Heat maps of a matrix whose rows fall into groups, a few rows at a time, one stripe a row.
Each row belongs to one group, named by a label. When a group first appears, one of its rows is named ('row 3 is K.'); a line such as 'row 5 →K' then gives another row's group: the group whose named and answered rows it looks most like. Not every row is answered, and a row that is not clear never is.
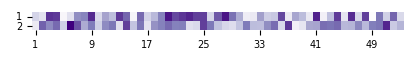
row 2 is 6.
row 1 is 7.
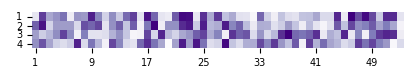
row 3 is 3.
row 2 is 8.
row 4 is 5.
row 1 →8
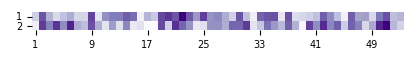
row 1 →6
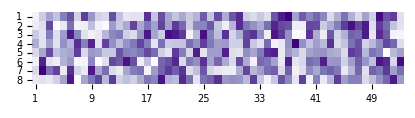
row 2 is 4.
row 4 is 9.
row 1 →3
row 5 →5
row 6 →6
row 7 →6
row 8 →3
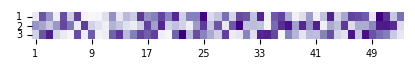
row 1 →4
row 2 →3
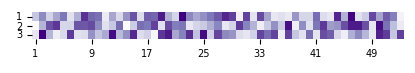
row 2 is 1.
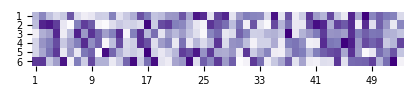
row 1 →4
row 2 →1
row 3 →1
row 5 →9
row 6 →8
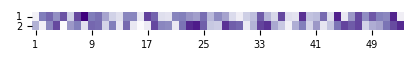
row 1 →8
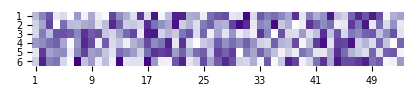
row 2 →4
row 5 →8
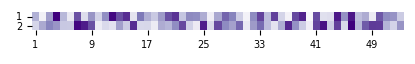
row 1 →7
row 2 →1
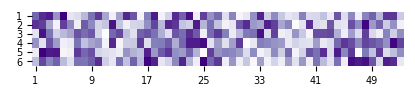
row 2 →4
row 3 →5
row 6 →8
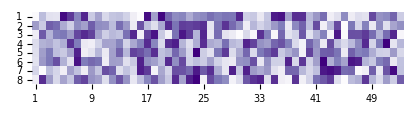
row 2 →7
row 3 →8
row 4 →4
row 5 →5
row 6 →1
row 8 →5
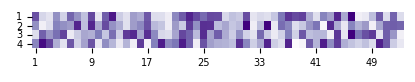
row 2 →9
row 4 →6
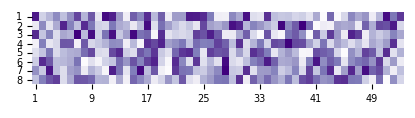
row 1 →9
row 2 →3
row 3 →9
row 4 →3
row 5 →5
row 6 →5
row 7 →5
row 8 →1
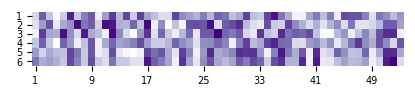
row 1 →4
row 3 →3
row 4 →4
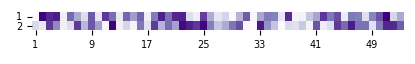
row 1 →6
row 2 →7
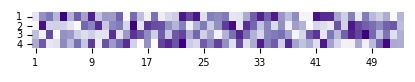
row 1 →5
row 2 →8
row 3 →4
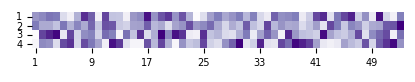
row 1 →1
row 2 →9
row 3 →6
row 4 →3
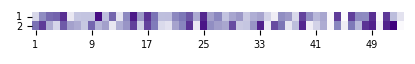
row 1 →8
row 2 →8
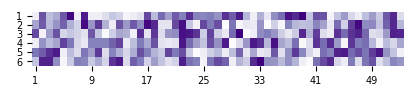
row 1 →3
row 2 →8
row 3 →7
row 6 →5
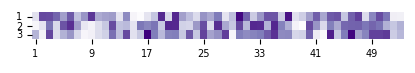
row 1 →6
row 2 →4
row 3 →4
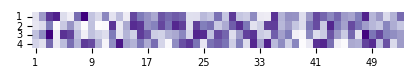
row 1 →1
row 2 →4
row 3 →4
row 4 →5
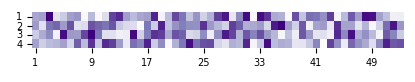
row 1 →5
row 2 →3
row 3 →8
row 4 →9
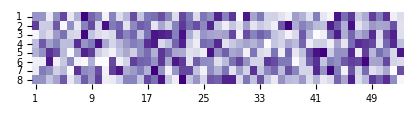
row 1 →8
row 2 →9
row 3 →8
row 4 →8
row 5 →1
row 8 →8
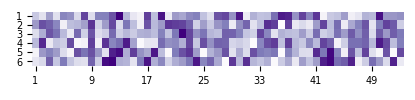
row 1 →3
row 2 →6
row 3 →7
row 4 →6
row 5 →5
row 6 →9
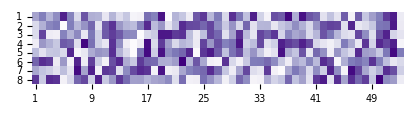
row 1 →3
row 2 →9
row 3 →6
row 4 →3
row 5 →3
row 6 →5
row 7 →9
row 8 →1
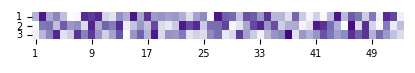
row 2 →5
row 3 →1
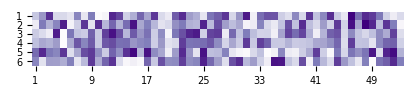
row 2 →8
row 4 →9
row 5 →8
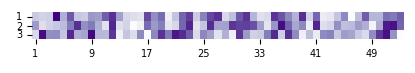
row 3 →6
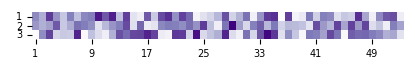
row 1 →6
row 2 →7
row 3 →5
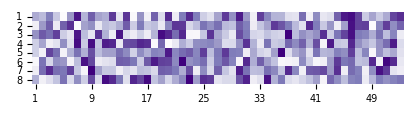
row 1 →7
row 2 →4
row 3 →1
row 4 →9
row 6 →8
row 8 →9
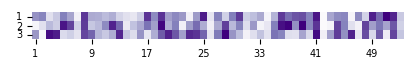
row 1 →3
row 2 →3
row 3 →7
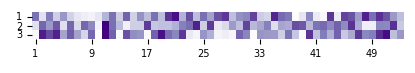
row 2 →9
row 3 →6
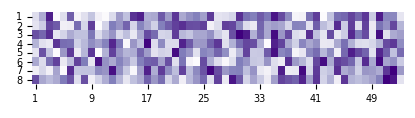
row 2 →7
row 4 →3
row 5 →4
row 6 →1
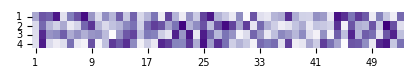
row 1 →1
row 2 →8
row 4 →6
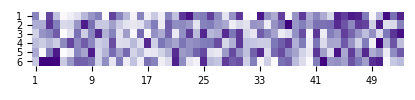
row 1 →7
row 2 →1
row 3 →7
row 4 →3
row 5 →7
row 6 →1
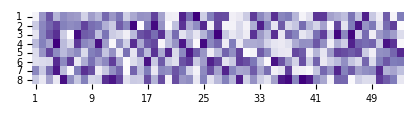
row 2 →8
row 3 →1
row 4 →8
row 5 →7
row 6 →3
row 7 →1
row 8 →3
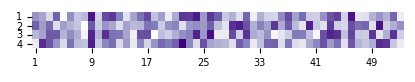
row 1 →9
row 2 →4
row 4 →6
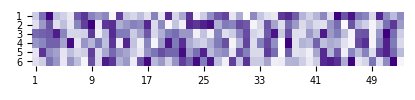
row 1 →1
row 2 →9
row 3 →6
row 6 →9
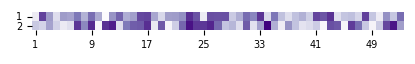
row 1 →5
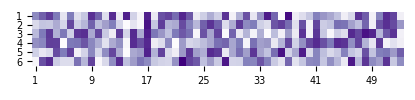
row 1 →6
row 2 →3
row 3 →8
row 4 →1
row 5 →3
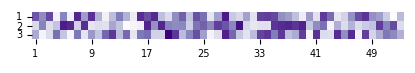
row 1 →5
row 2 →3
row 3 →7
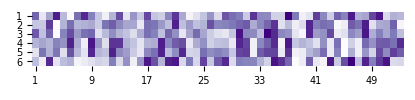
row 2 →4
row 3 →4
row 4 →6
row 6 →4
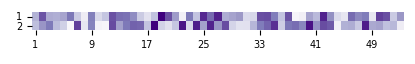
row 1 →6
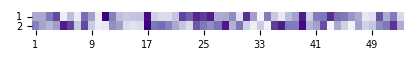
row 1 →9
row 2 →3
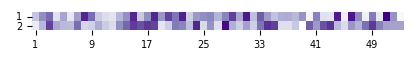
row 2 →5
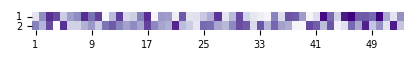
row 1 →1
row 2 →4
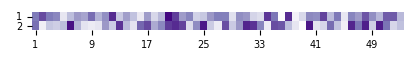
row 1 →6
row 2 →4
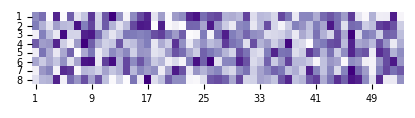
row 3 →8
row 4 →1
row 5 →4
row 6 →9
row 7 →4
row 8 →1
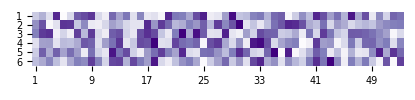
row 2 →3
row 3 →5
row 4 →5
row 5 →6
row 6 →5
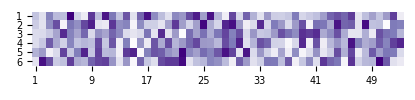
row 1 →9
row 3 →3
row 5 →8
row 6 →6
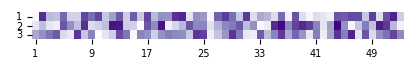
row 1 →8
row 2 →3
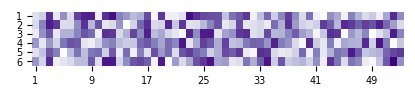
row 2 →1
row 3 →9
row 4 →4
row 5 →7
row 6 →9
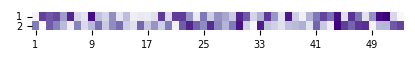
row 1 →6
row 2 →7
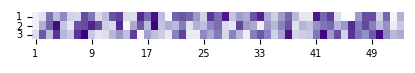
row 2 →1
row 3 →1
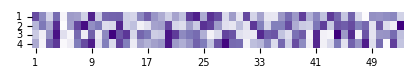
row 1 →9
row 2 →1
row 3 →7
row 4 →7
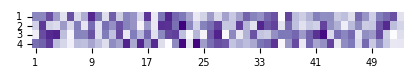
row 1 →6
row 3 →1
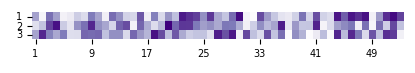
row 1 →7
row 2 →7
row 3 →8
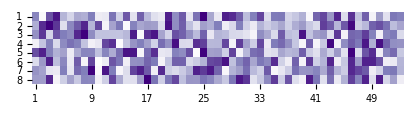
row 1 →7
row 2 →1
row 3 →8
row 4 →4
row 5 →8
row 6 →5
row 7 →9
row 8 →4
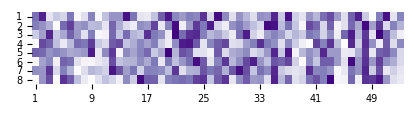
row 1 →6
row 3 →4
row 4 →5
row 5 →6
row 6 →4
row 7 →4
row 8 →4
